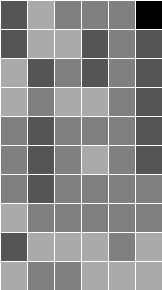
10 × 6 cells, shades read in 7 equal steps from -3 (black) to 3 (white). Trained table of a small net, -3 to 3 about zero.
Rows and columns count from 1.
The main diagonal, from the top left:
-1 1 0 1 0 -1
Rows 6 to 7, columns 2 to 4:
-1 0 1 / -1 0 0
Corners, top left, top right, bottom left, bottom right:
-1 -3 1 1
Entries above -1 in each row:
4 3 3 5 4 4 5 6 5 6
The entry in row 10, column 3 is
0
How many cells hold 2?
0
